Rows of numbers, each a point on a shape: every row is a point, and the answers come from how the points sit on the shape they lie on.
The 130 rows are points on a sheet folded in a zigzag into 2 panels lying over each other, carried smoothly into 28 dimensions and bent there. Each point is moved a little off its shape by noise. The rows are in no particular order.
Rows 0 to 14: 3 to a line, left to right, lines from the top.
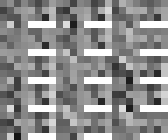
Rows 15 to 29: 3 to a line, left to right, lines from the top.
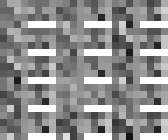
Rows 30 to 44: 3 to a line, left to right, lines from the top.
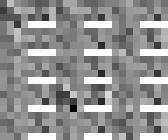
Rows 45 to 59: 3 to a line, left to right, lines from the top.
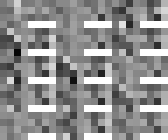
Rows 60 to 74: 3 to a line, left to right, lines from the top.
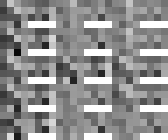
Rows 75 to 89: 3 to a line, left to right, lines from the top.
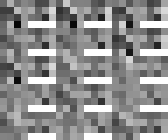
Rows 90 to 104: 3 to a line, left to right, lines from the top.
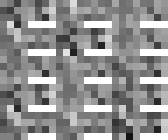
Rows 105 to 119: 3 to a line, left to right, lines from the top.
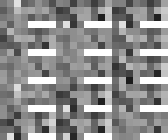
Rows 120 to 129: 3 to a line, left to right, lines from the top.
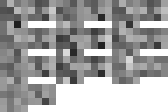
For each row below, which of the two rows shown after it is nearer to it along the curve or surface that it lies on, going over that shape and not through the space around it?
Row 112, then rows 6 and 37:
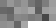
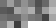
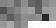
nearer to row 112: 6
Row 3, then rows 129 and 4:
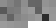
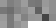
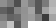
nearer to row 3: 4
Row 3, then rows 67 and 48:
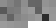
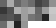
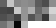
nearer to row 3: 67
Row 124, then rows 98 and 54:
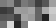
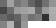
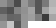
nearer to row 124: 98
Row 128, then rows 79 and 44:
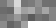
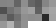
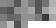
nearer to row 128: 44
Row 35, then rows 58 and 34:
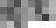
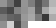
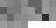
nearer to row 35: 58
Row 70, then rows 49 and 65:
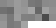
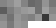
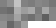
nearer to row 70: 65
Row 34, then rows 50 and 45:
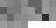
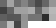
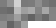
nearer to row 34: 50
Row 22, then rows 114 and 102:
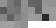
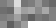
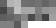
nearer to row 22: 102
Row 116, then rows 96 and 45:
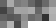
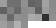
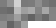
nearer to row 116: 96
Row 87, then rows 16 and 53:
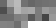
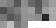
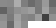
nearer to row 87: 53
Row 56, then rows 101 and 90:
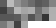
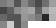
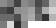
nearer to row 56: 101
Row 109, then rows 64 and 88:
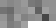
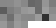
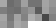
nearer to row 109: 88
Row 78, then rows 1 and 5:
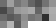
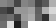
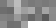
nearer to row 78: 1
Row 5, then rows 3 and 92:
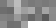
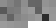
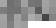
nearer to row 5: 92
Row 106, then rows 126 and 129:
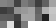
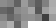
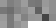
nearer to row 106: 126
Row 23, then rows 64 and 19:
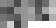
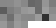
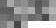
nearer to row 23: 19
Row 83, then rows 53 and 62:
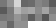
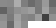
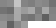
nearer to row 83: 53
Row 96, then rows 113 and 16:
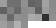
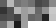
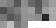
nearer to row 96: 16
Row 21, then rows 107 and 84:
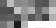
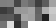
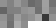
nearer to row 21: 107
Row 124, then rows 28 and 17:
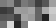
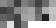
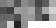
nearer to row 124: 28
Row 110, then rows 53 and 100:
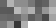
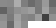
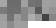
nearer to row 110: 100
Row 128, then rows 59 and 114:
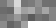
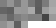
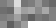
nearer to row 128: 114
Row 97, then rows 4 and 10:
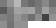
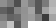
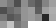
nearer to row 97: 10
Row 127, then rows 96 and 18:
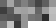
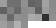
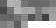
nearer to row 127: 18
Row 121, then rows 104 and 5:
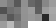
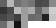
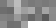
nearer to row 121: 104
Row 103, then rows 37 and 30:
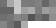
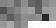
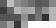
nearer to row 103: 30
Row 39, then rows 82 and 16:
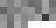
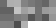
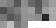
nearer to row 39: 16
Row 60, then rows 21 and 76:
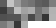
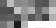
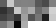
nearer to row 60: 76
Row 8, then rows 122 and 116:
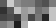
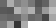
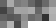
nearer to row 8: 116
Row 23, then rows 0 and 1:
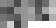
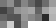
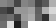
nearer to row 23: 1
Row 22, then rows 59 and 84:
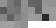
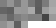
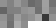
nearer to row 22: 84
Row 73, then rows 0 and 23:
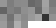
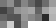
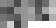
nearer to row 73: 0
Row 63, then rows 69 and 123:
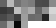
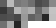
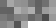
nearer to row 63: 69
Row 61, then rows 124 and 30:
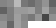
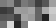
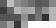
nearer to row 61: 30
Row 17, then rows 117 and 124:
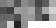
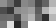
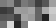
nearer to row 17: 117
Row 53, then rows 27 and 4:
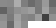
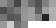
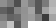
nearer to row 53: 27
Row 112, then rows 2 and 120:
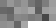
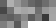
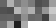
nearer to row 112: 120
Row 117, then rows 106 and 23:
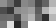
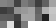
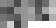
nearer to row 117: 23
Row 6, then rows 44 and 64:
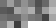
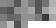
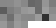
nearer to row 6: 44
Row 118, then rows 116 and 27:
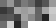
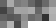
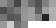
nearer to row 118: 116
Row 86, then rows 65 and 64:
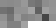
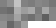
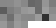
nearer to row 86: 65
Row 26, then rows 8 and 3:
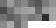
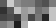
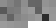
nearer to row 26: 3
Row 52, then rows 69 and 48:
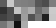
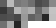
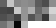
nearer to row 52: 69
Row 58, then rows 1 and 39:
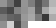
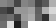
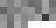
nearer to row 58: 1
